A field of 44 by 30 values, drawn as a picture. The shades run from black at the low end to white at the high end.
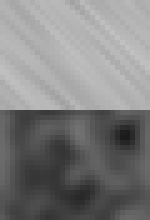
The table splits into 2 rows of 1 panel. Panel 1,1: high, slanting down to the right, faint in contrast. Panel 2,1: low, blotchy.
